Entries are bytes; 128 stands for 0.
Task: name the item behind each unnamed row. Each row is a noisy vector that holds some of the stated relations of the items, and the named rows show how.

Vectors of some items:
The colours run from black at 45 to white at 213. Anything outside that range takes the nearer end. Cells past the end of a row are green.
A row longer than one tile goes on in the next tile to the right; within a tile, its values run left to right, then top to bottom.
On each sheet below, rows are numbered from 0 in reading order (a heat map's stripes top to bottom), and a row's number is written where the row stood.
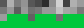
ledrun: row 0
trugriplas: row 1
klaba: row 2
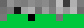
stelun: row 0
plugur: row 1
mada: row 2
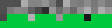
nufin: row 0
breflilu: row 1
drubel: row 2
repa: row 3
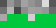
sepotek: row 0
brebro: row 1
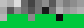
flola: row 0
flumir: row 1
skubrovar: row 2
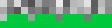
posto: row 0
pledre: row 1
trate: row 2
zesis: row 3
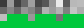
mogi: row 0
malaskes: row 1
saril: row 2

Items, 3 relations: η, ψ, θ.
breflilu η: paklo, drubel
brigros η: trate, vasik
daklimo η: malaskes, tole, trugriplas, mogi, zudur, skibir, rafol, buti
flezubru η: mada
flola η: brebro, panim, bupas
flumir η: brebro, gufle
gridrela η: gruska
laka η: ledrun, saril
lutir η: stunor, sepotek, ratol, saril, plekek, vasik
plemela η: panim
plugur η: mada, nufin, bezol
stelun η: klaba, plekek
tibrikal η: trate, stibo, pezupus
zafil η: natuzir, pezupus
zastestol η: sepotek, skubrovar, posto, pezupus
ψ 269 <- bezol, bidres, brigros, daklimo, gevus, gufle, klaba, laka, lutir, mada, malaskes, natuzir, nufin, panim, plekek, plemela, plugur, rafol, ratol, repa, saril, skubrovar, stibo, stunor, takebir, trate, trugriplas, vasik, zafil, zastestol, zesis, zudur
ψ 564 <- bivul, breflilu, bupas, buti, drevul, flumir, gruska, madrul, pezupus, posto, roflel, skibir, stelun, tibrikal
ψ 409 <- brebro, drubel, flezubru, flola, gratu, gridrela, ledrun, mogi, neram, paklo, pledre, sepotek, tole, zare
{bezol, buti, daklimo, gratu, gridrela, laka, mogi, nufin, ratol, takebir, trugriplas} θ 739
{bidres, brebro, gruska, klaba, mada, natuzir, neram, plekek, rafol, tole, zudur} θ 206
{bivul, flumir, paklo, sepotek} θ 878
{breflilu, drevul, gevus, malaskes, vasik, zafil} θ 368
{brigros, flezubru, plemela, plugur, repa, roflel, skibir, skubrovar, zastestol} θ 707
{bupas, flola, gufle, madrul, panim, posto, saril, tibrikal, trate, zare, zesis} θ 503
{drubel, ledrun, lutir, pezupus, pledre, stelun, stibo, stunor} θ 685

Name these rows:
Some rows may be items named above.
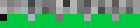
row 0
skubrovar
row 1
paklo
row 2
mada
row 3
sepotek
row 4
ledrun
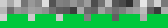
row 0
zare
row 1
brebro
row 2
drevul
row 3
gevus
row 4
trugriplas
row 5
tibrikal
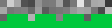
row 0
flezubru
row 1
paklo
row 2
vasik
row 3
roflel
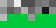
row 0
bupas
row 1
bivul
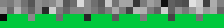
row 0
plemela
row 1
pezupus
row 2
zafil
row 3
lutir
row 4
roflel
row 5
skibir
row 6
ratol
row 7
bidres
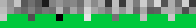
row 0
neram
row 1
daklimo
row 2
plugur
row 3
tole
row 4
mada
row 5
madrul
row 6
gruska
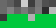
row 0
laka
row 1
buti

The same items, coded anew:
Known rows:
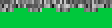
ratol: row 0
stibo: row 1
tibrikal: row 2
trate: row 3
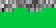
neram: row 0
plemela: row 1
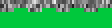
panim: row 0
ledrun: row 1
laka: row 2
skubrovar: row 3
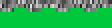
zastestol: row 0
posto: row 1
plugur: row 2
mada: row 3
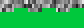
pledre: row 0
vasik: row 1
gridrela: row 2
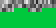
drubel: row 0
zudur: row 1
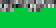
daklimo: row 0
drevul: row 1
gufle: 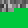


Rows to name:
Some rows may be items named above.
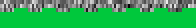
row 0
stelun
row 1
pezupus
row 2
skubrovar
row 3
paklo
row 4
daklimo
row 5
mogi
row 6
bivul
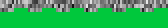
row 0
flezubru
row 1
plemela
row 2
laka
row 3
brebro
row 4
madrul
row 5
tole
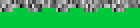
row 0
flola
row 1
malaskes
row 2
zare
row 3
gruska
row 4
neram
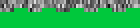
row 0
zafil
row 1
brebro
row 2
bivul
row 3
lutir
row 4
skibir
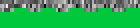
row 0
buti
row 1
laka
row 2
flola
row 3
zesis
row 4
repa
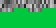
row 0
plugur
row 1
roflel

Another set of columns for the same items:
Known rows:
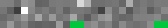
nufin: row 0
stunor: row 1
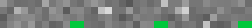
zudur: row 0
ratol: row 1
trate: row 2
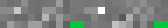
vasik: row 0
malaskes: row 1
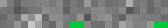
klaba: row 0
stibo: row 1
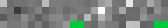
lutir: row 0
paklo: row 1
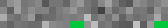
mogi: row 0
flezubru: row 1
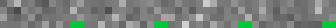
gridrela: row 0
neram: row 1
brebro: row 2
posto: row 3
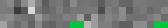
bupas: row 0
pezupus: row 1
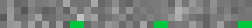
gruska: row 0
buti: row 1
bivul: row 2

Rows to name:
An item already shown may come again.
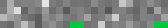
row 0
flumir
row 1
brebro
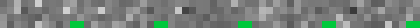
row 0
zare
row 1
vasik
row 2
tibrikal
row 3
bivul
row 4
flezubru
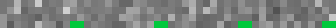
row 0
zare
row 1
repa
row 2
sepotek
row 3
gruska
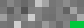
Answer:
brebro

